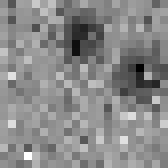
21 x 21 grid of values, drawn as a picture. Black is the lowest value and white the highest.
The halves do not mirror each other. Two dips sink into the field. No row or column stands out.
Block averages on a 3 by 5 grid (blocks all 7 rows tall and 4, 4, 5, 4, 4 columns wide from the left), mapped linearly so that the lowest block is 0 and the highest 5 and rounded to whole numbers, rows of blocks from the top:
44043 | 44421 | 44454
